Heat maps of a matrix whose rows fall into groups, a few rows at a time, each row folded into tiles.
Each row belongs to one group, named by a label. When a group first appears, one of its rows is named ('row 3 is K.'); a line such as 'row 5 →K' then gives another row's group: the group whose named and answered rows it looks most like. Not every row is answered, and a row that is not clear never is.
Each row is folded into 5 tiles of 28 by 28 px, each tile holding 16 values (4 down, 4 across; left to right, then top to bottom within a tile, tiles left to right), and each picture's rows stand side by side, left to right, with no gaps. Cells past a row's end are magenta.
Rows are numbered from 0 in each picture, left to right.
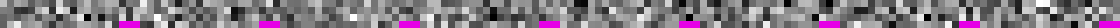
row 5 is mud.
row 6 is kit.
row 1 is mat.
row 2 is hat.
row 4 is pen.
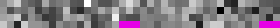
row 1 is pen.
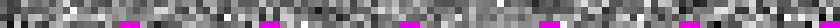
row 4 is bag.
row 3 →pen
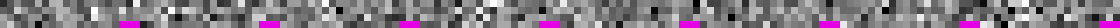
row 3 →mat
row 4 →mat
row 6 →bag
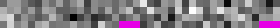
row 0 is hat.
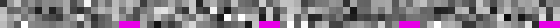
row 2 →hat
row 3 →kit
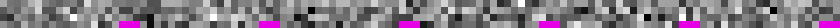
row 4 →kit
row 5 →hat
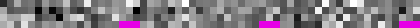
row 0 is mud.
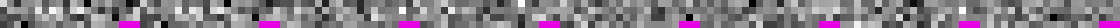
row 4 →mat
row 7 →hat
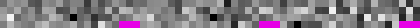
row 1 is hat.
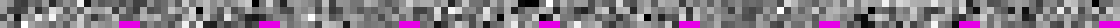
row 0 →pen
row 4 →kit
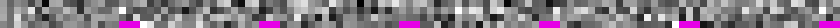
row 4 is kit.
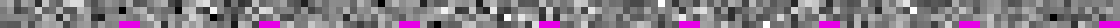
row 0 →mat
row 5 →mud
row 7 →hat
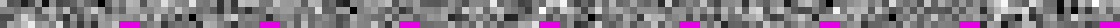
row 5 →mud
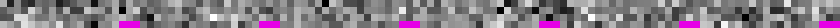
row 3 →pen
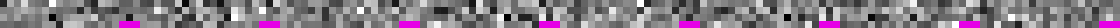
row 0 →pen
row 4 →pen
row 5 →kit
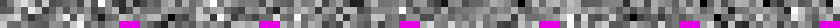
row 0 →bag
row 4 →hat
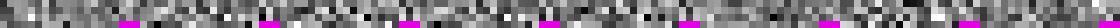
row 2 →kit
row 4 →kit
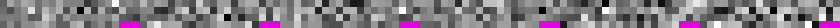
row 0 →pen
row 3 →mat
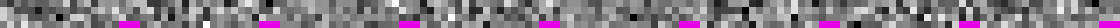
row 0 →mud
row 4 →hat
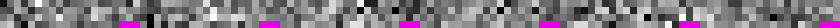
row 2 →pen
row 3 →pen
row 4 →kit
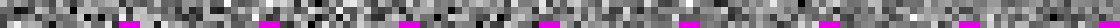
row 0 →kit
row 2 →mat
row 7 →hat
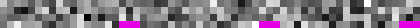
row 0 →kit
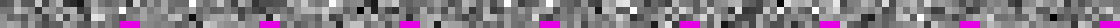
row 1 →pen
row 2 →pen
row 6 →bag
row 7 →hat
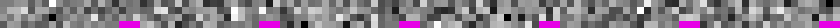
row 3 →kit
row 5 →mud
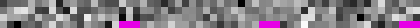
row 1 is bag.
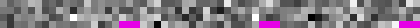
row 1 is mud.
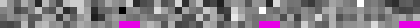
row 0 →mat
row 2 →pen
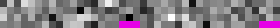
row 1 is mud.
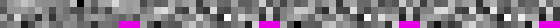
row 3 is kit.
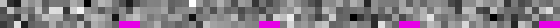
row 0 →mud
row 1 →pen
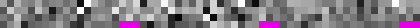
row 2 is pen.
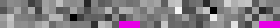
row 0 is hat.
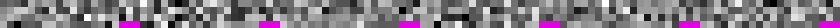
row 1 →mat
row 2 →bag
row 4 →kit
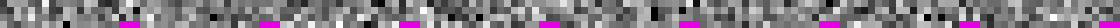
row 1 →hat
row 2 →bag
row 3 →mud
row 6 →kit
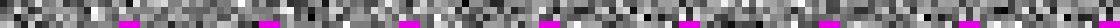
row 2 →mud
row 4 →kit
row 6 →kit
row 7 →kit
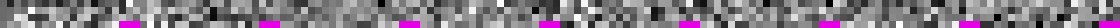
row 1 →hat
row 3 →pen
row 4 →mat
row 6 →bag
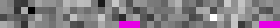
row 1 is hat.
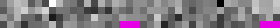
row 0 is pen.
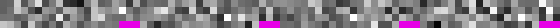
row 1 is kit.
